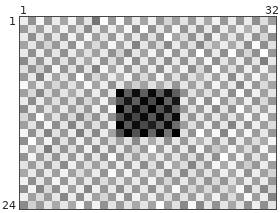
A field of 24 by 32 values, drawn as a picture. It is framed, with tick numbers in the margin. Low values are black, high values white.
Overall the values sit about 70% of the way up the scale. No overall slope runs across the table. The centre is the ninth with the lowest average. In the centre lies a patch that is lower than the rest.
